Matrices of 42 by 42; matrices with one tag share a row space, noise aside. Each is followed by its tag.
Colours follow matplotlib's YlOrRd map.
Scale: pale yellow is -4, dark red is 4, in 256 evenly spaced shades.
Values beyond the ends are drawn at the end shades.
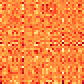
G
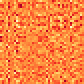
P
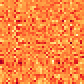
P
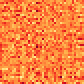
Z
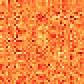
P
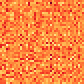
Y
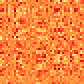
P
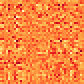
P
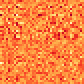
P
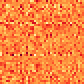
Y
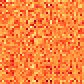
Y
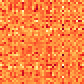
G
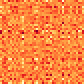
G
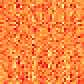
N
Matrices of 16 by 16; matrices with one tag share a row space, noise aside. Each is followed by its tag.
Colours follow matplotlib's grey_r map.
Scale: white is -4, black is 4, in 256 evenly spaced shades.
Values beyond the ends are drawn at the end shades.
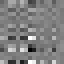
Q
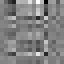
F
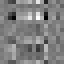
F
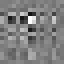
Q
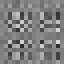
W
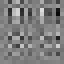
W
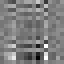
F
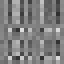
W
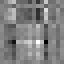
F
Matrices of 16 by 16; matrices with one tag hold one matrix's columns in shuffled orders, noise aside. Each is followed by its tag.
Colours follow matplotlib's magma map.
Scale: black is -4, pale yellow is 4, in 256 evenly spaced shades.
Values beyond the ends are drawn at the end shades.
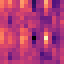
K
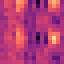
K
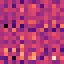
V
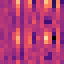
K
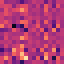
V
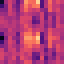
K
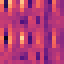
K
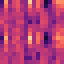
K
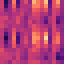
K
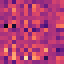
V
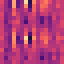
K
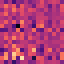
V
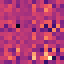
V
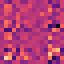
V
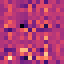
V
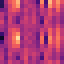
K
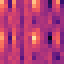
K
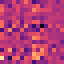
V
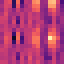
K
